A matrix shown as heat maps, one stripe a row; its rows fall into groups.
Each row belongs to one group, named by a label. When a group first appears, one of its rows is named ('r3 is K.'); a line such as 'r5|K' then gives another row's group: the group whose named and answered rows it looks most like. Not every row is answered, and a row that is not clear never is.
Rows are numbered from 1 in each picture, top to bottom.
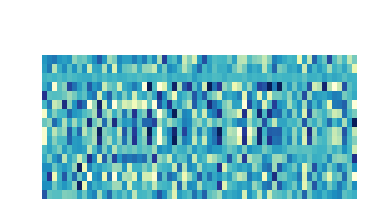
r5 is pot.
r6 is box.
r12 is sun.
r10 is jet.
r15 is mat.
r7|jet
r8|sun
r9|jet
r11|box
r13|mat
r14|box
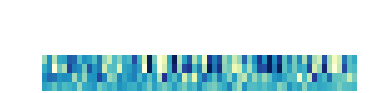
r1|jet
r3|mat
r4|sun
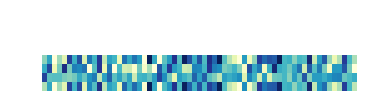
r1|jet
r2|box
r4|jet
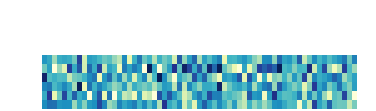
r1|mat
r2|jet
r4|mat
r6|mat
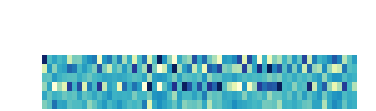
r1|pot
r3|pot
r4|jet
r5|pot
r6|pot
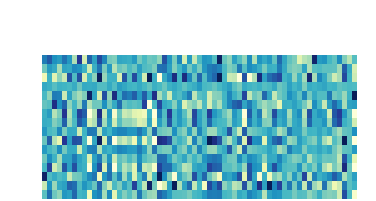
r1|mat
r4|sun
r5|sun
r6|pot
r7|box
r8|box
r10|box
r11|sun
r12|box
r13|box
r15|jet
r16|box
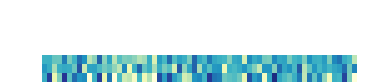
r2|mat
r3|box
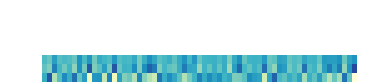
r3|box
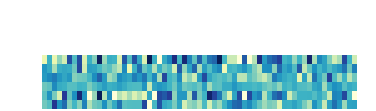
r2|mat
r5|box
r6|pot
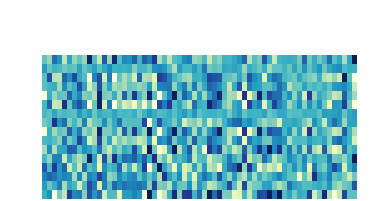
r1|sun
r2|pot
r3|box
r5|jet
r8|pot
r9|jet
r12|sun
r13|pot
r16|jet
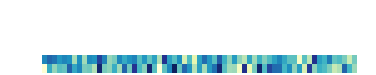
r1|mat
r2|jet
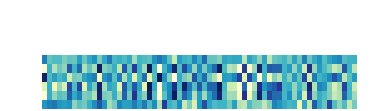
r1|pot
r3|pot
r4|jet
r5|jet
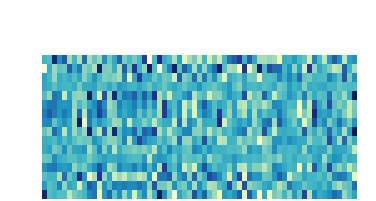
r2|jet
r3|mat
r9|sun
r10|mat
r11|box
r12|pot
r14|box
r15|sun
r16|pot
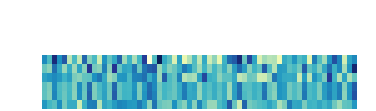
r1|pot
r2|sun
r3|mat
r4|sun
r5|sun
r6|sun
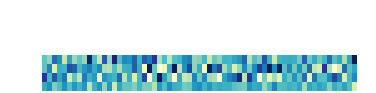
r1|sun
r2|jet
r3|pot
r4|box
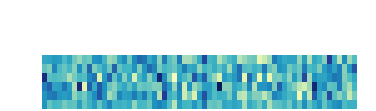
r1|mat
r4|mat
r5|mat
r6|pot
